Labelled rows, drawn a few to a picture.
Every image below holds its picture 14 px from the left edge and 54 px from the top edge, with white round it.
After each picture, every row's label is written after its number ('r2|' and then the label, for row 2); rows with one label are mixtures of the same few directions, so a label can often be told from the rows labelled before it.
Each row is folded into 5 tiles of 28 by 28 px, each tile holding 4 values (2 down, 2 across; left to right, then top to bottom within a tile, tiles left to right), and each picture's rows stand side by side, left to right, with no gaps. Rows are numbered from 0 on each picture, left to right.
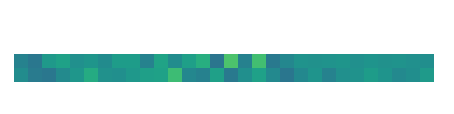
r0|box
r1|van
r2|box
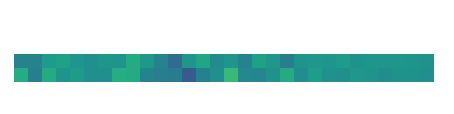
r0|box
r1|box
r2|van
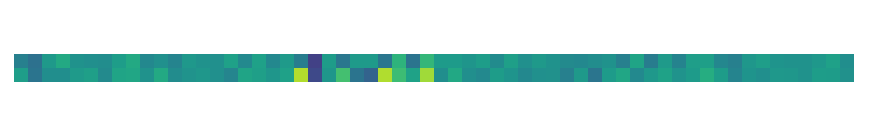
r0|box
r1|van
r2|van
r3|van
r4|van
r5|box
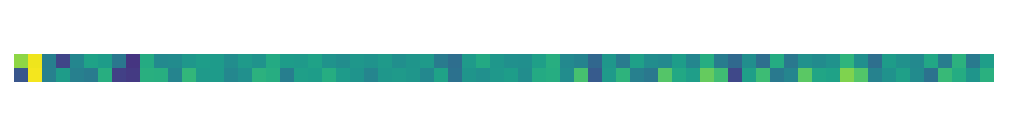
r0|box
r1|box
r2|box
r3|box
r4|van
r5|van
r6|van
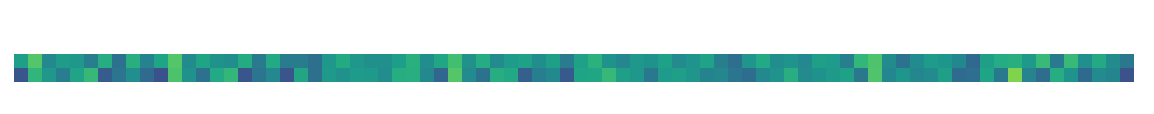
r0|van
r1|van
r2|box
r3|van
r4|box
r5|box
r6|box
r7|van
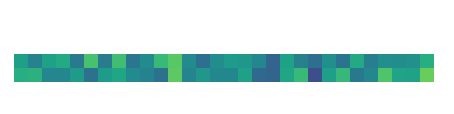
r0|van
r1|box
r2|van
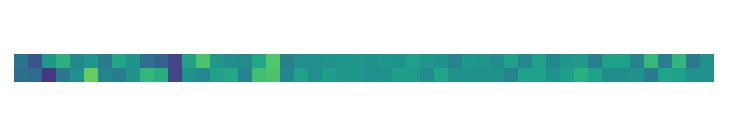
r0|box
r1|box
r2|box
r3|van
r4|van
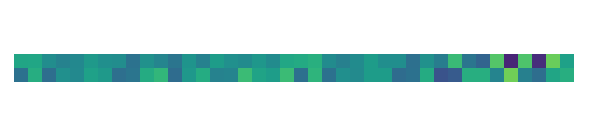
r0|box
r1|van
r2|box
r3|van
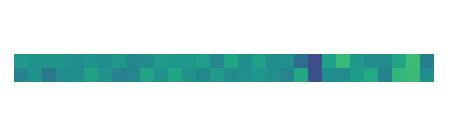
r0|box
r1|van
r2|box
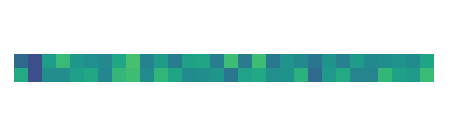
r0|box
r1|van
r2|van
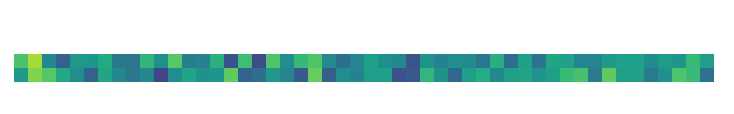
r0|box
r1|van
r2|box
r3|van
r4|box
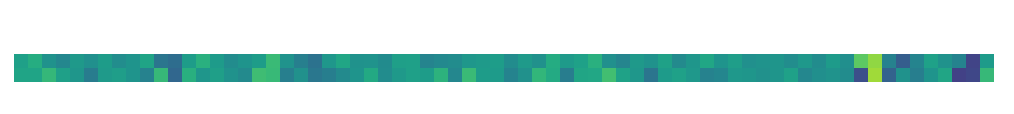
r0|box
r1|box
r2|box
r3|box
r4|box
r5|van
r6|box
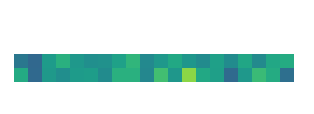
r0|box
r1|box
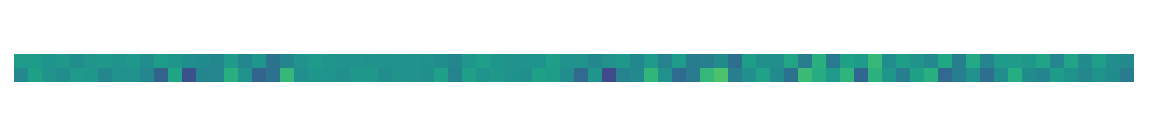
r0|van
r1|box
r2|van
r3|box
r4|box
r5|van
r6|van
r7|van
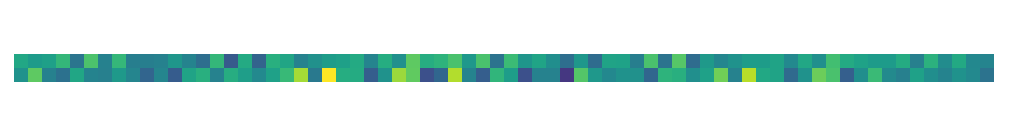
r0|van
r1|van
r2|box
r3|van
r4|van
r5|box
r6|van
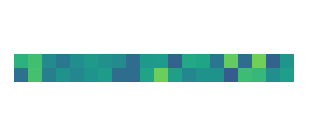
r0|box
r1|van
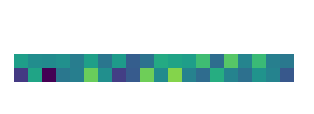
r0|box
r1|van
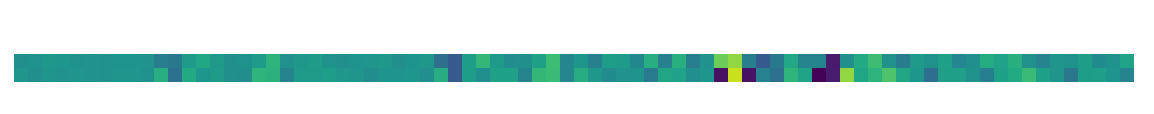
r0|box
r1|box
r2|box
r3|box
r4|van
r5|box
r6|box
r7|box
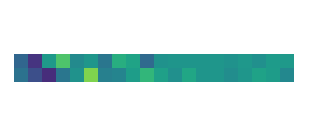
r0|box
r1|box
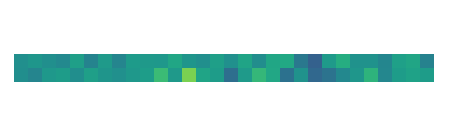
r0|van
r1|box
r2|box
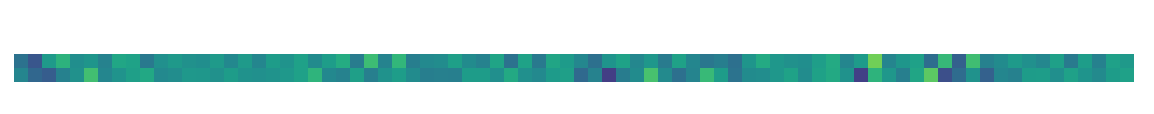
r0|box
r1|van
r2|van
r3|van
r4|box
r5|box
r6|van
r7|van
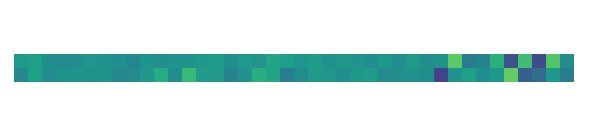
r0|box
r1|box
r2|van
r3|van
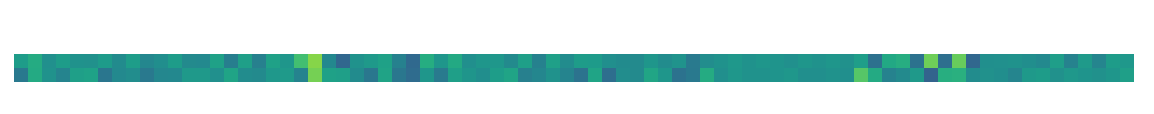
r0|van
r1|van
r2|box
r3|van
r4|box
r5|van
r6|van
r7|van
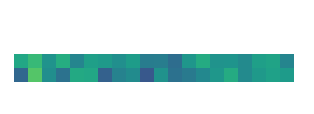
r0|van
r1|box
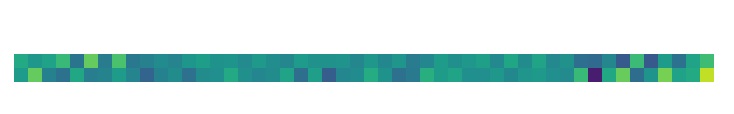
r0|van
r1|box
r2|box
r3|van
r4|van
